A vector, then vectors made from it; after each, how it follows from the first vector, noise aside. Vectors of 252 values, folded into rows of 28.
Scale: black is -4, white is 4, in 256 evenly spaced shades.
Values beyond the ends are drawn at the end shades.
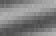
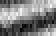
scaled up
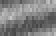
copied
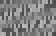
sign-scrambled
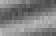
reversed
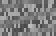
sign-scrambled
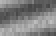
reversed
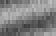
copied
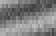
reversed
